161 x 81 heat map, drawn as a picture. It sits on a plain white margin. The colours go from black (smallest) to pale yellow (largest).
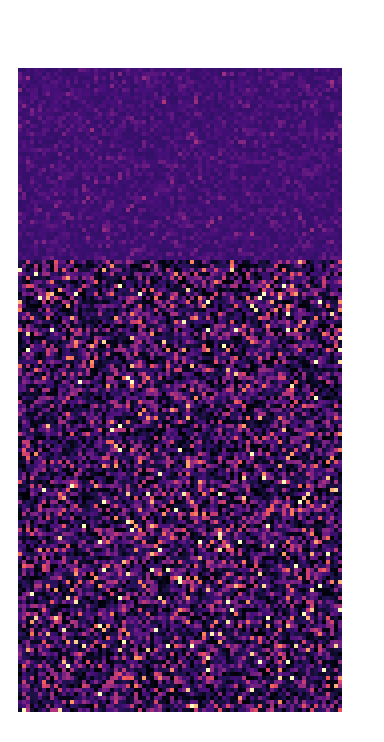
Histogram: skewed, a long tail of high values. Average level on the scale: 20%. Seam: horizontal, 30% of the way down, the top part calmer. Grain: fine. Odd rows or columns: none.
